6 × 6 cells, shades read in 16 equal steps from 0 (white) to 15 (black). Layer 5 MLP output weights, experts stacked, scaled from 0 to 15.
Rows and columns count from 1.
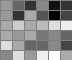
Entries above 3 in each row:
6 6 3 6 5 3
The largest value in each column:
7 12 12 10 15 12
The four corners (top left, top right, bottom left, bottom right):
6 12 7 5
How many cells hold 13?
0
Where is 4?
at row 3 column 4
